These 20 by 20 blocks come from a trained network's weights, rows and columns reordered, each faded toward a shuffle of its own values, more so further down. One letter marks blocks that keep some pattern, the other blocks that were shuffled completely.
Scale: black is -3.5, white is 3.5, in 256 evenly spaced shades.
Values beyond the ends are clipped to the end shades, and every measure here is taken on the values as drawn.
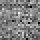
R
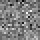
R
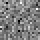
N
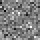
N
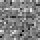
R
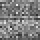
R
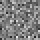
N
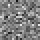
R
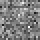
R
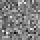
N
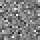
N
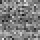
R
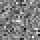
N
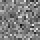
N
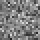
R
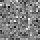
N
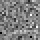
N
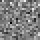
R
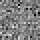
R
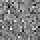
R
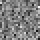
N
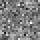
N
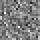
N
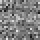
R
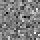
N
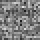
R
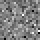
N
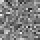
R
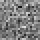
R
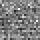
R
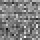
R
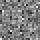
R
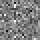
R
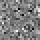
N
